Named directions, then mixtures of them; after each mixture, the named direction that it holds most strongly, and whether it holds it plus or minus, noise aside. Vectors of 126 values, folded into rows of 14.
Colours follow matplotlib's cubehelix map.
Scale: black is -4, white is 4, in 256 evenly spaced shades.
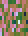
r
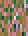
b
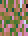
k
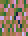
b, minus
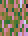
k, plus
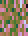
k, plus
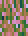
b, plus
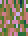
k, minus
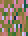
b, minus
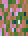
r, plus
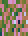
r, minus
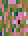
r, minus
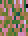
k, plus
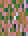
b, plus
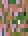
r, plus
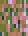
r, minus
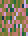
b, plus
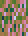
b, plus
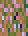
b, minus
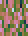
k, minus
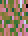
k, plus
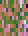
k, plus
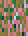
b, plus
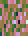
r, minus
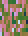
r, plus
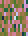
b, plus
